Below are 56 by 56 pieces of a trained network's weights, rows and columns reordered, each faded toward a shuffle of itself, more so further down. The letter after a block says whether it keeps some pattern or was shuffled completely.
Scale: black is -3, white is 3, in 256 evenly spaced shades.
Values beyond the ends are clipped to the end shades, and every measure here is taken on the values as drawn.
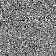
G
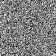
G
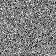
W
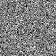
G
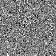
G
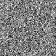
G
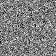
W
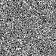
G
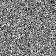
G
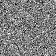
W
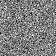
W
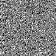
G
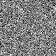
W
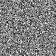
W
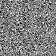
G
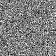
G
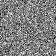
W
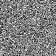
W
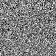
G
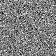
W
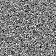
W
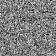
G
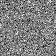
W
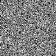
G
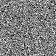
W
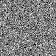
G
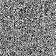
G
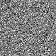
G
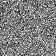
W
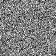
W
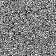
W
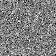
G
